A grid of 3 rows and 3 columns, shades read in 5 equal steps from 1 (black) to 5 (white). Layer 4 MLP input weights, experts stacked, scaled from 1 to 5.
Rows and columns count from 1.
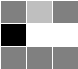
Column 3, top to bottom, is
3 5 3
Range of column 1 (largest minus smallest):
2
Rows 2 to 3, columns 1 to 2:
1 5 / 3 3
